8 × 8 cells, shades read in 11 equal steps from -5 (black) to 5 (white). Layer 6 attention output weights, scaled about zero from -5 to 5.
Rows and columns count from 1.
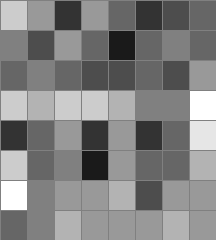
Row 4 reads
3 2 3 3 2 0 0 5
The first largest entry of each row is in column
1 3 8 8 8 1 1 3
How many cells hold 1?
15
